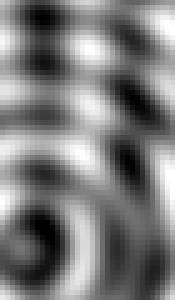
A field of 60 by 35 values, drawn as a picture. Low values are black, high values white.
The bottom right is the calmest part. The bottom left is the ninth with the lowest average. Concentric rings centre on the bottom left. Stripes running up and down repeat 2 times from left to right. No lone cell stands out from its neighbours.
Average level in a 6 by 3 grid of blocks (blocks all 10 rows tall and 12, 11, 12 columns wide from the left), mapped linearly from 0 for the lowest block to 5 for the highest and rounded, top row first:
1 4 3 / 2 4 2 / 3 5 0 / 3 4 2 / 0 3 2 / 0 4 0
